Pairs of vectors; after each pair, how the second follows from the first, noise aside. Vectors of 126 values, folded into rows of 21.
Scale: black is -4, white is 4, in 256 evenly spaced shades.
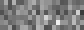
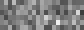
copied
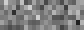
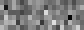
reversed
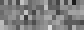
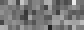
sign-scrambled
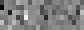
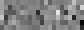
reversed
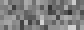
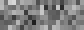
reversed
